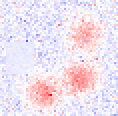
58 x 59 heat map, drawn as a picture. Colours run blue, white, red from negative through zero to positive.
Bumps: three. Calmest part: middle left. Mirror symmetry: none. Odd patch: calmer, in the middle left.
